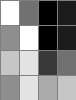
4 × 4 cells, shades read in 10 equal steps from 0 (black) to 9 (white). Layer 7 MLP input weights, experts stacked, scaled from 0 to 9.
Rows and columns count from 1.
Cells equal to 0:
2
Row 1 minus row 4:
4 -4 -6 -6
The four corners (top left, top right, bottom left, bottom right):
9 1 5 7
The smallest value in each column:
5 4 0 1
